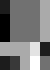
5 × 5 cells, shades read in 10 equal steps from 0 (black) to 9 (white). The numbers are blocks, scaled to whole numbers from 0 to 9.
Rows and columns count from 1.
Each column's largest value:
6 6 6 9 6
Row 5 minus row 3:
1 -2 2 5 -2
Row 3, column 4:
4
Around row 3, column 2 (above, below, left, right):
4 6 0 4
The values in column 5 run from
1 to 6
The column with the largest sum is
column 4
